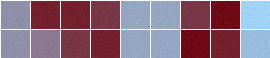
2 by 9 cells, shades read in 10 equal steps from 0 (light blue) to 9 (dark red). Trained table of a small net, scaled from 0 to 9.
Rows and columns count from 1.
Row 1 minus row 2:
0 4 1 -1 0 0 -2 1 -1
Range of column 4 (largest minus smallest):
1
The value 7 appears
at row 1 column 4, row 1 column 7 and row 2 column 3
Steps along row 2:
up up up down same up down down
